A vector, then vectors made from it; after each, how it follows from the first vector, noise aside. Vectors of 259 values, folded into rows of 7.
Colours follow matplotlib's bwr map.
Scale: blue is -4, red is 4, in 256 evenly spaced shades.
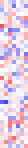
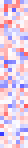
wrapped around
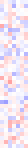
shrunk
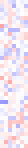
shrunk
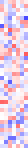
negated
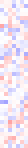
shrunk
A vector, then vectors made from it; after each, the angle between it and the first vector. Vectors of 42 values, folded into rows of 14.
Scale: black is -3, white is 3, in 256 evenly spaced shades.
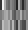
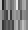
nearly opposite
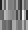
orthogonal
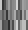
nearly opposite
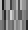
partly opposed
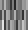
orthogonal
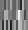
orthogonal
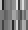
nearly opposite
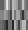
partly opposed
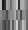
nearly opposite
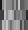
partly aligned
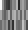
partly opposed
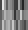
nearly parallel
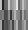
nearly opposite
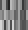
partly aligned
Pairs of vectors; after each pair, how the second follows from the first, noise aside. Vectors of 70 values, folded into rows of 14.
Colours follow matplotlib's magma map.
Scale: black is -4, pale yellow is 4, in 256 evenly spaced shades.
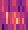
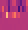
partly zeroed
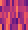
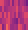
shrunk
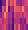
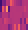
partly zeroed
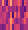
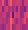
shrunk
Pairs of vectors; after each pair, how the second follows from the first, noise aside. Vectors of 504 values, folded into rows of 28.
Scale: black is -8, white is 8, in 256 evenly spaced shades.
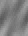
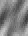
scaled up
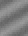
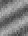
scaled up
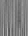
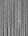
negated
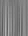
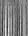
scaled up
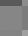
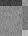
scaled up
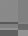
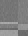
negated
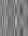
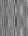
negated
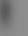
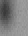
scaled up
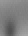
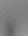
shrunk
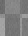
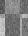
scaled up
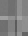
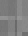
shrunk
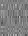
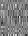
scaled up
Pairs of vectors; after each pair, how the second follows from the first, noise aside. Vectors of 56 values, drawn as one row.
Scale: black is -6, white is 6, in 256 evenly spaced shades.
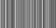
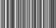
scaled up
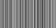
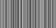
reversed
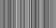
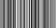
scaled up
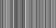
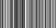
scaled up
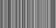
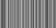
reversed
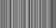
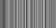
reversed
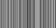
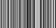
scaled up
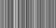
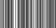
scaled up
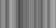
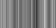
reversed
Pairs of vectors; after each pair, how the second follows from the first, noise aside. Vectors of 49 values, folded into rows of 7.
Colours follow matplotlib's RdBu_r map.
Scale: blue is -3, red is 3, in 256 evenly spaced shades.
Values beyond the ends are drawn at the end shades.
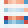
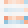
shrunk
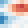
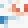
partly zeroed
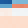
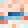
wrapped around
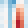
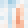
shrunk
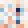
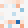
partly zeroed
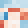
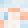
shrunk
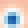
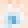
shrunk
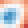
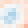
shrunk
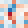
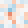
shrunk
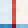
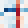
wrapped around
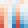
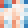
wrapped around
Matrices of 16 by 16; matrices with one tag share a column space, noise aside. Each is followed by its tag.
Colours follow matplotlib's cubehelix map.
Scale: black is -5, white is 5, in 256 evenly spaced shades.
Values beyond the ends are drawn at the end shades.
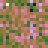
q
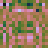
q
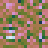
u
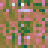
q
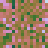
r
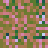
u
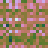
r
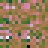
u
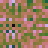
r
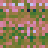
q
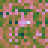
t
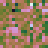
q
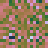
u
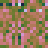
q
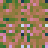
r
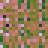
r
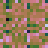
r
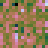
q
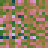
u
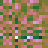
u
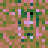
t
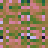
u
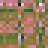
q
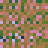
u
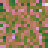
q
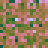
r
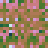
r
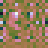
t
